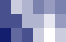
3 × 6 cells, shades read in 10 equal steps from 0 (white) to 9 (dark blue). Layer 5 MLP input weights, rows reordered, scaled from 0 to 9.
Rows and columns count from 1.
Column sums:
23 15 13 10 5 11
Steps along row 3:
down up down down up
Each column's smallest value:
7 2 3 2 0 2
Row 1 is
7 2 3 5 4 5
